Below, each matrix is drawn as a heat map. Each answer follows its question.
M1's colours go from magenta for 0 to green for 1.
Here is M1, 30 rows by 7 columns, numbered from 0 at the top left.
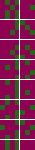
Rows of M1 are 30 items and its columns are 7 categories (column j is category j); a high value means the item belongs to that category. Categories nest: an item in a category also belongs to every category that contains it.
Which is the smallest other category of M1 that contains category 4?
3
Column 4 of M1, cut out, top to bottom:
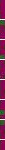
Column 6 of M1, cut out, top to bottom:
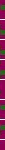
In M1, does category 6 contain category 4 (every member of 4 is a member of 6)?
no
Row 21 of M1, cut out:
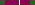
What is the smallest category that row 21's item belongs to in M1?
0
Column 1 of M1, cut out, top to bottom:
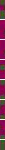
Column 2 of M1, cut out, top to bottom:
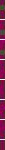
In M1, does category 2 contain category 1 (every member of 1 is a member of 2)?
no
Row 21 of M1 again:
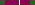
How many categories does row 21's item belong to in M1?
2
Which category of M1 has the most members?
3
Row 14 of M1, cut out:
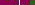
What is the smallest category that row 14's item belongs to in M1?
6
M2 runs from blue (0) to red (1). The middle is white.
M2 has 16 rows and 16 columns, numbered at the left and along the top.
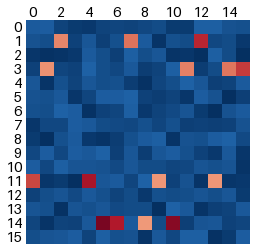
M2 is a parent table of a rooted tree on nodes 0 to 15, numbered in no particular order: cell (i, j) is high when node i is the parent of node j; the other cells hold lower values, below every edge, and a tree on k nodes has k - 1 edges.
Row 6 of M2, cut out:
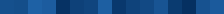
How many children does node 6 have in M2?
0
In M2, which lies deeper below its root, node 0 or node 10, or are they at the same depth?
the same depth
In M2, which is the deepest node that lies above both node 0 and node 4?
11
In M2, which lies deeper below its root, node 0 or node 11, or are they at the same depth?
node 0
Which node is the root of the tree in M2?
3
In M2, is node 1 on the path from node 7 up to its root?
yes
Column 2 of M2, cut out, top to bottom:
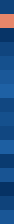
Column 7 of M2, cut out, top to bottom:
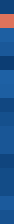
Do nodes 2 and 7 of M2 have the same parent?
yes
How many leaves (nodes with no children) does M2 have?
12
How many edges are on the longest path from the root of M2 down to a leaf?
2
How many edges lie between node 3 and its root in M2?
0
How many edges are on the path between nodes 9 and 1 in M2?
3
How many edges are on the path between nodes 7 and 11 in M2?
3
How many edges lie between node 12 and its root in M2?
2
